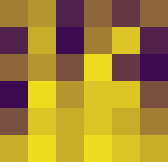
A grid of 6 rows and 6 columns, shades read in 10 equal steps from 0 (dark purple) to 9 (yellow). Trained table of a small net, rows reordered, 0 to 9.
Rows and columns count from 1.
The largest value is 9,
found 4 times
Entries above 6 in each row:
0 2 1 3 4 6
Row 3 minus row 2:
3 -1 3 4 -6 -1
